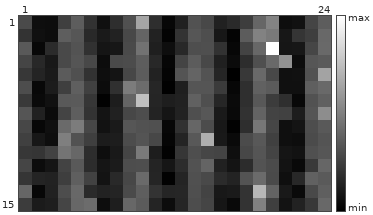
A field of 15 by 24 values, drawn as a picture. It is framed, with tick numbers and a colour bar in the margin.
Stripes running up and down repeat 5 times from left to right. Overall the values sit about 20% of the way up the scale. There is no overall slope. The top right is the roughest part.
